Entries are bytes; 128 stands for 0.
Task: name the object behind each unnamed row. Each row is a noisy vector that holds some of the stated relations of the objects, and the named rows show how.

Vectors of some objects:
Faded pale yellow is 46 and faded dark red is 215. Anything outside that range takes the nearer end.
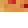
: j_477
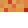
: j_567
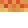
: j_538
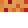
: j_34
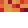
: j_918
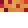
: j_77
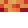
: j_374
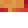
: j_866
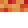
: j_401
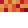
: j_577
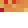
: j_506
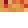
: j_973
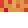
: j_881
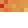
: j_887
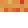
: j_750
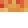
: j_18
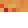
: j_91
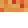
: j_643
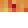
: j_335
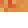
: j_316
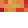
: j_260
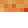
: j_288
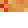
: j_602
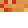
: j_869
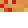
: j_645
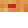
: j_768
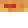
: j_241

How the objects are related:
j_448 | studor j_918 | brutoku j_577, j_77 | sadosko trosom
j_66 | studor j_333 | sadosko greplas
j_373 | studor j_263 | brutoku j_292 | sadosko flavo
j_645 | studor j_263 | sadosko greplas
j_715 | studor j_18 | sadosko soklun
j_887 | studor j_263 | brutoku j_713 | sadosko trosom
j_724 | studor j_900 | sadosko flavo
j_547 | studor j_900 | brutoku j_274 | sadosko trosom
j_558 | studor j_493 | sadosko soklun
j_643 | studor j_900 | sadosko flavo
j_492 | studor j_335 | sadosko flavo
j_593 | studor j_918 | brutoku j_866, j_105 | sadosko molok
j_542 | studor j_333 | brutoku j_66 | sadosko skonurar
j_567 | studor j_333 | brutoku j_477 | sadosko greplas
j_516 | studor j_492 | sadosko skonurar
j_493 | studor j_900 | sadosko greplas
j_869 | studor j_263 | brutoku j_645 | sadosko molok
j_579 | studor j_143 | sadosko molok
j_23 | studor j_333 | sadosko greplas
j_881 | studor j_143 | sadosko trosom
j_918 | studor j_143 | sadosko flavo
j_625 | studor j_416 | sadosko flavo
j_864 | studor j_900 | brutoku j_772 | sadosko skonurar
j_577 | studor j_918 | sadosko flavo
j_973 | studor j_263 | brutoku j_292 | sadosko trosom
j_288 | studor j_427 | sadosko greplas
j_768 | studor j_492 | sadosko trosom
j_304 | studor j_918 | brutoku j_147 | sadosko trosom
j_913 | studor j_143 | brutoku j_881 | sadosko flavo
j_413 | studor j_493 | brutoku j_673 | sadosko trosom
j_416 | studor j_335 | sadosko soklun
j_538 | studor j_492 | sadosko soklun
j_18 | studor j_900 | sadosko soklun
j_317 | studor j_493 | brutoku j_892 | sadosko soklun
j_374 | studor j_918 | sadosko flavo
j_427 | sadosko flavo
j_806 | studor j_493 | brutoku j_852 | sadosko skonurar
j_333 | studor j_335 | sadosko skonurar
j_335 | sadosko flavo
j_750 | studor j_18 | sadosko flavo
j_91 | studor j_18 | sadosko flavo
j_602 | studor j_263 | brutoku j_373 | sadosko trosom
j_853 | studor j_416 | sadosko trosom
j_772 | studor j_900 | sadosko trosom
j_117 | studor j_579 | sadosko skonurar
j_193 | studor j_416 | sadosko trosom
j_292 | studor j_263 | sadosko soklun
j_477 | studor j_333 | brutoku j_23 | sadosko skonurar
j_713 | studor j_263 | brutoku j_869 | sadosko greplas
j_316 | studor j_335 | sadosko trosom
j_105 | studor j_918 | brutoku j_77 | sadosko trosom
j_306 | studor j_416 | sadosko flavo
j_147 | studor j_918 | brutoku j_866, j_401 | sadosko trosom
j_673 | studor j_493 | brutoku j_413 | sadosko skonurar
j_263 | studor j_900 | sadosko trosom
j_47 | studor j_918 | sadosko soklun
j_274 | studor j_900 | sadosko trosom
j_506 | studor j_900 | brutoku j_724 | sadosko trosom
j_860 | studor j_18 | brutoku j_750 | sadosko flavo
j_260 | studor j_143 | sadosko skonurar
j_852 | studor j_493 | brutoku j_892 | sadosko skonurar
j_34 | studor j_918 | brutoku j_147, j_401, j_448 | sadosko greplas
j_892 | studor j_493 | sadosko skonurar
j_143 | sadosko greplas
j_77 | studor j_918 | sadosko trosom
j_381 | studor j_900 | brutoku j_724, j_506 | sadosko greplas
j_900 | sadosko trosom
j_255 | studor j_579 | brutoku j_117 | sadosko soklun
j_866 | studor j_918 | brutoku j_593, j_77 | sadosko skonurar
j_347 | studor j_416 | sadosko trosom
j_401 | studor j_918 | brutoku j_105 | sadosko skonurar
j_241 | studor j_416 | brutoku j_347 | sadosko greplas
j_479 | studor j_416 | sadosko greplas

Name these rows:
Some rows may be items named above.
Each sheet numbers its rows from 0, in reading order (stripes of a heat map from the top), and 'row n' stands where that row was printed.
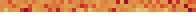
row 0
j_143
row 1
j_255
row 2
j_864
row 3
j_900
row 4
j_381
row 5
j_538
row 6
j_47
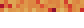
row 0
j_263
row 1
j_143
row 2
j_427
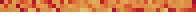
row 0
j_47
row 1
j_292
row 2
j_506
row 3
j_715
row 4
j_913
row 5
j_864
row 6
j_866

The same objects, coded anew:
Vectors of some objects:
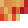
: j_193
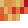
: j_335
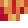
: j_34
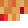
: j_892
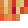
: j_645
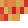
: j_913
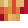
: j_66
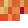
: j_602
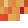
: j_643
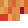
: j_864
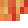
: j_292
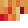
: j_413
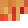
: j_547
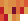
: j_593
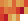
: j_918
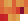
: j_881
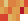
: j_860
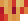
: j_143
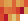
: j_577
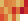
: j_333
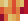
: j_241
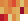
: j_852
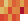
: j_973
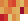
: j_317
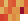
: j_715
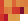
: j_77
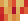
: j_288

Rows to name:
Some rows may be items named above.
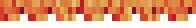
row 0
j_47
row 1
j_881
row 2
j_416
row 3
j_427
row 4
j_673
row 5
j_579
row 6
j_255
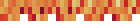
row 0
j_864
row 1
j_593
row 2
j_143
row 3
j_373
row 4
j_381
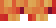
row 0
j_881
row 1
j_538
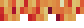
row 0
j_288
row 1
j_673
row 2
j_493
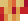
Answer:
j_479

